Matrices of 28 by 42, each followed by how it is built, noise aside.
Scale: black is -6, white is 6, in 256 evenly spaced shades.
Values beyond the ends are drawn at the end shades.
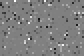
sparse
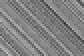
Toeplitz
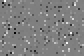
sparse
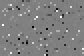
sparse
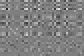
low rank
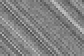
Toeplitz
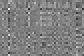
low rank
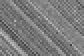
Toeplitz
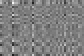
low rank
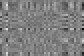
low rank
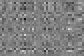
low rank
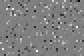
sparse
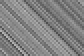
Toeplitz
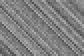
Toeplitz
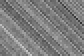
Toeplitz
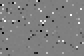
sparse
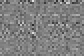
low rank
